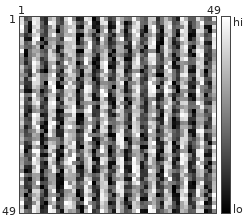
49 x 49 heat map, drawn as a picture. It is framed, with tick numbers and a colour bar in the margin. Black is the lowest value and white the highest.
On average the colour sits 50% of the way up the scale. Stripes running up and down repeat 12 times from left to right. The values spread evenly over their range. No overall slope runs across the table.
